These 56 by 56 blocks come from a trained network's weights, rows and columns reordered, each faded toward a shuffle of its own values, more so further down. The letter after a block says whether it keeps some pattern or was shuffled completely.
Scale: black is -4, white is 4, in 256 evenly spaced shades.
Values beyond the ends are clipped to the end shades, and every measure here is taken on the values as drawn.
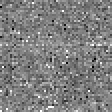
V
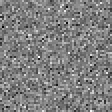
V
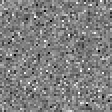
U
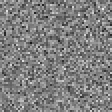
V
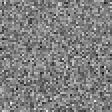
U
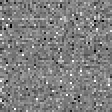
V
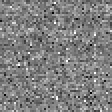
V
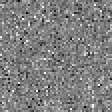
U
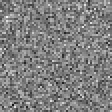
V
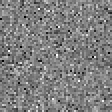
U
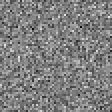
V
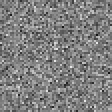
V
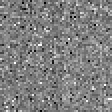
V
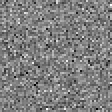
V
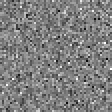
U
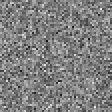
U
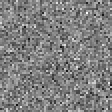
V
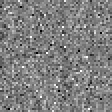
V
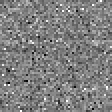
V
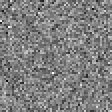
U
